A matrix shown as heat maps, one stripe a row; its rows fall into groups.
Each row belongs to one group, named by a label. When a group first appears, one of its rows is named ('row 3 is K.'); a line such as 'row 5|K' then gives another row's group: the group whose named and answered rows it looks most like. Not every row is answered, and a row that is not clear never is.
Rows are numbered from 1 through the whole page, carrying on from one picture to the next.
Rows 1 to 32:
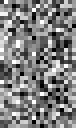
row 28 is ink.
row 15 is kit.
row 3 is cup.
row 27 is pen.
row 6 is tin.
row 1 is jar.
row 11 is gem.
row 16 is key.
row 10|gem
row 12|gem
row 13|kit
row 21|kit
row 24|tin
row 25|gem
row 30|cup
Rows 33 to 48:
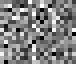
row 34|tin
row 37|key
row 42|kit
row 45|cup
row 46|kit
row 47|cup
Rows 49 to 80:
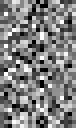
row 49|key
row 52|jar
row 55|cup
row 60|jar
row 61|kit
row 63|tin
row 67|jar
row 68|tin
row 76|tin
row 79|key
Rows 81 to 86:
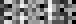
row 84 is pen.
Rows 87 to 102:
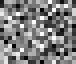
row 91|tin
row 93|pen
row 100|gem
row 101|ink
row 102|jar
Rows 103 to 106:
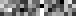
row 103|ink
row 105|tin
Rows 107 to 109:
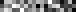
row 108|key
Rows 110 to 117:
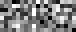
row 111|key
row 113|cup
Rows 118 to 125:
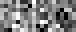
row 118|cup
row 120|ink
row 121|gem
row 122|gem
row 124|key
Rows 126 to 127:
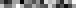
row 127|gem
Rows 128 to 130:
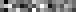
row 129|tin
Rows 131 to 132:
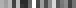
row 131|cup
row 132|cup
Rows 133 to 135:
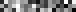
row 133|jar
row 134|gem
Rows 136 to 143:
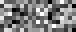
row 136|pen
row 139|tin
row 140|pen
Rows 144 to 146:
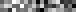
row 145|pen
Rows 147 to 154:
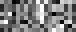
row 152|ink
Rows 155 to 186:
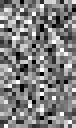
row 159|gem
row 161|kit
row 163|cup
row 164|key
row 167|pen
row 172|tin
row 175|gem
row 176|tin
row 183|pen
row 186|jar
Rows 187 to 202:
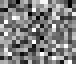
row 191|key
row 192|jar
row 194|cup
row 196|kit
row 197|cup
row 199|jar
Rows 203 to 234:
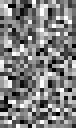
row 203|cup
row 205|tin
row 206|tin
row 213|tin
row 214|pen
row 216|key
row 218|kit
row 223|tin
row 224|tin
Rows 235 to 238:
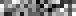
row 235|key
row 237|pen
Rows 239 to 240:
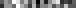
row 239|key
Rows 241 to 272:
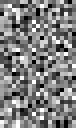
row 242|tin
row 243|key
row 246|cup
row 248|cup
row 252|ink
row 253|gem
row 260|pen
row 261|cup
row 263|ink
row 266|key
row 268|tin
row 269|cup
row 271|gem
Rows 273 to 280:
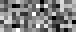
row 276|cup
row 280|gem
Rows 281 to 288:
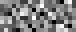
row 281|ink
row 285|cup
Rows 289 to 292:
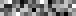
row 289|tin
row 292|gem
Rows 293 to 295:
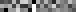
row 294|cup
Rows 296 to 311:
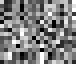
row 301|jar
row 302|kit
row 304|pen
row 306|key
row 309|tin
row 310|tin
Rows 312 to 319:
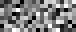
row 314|gem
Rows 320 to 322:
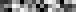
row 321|key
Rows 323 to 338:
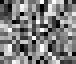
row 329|gem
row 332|cup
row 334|tin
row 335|tin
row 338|key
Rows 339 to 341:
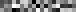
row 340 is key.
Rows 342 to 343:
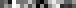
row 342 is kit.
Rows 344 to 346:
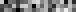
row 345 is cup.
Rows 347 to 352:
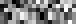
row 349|jar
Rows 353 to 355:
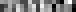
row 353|ink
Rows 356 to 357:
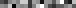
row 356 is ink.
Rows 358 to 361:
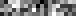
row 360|cup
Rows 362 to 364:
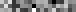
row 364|cup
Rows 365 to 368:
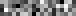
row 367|jar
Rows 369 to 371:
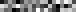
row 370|gem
